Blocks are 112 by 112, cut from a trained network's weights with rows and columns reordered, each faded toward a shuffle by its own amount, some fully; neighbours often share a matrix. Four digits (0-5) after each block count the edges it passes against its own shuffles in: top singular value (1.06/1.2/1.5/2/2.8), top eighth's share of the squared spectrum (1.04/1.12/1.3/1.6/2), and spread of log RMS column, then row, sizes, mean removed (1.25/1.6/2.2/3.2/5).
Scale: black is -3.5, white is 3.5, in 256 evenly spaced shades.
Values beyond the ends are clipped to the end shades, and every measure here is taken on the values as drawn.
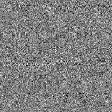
3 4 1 3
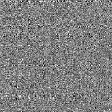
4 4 2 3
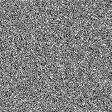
2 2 0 1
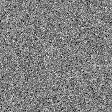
0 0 0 0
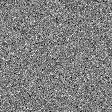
0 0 0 0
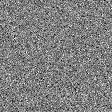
0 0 0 0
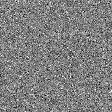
2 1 0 1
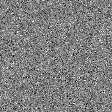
2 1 0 1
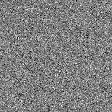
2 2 0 0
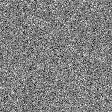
0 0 0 0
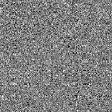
3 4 2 3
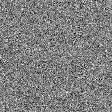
2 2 0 1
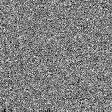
2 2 0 1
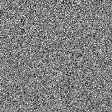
2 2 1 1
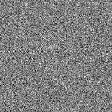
3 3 1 2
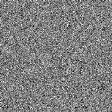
3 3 2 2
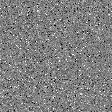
1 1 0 1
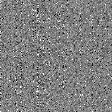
3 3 2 0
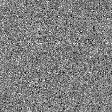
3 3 1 2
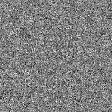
2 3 0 2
